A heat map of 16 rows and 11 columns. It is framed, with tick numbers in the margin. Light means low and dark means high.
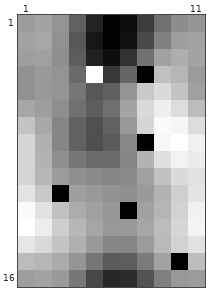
The middle right is the ninth with the lowest average. Six lone cells stand out: five far higher and one far lower than their neighbours. No regular stripes run through it. The top middle is the ninth with the highest average.
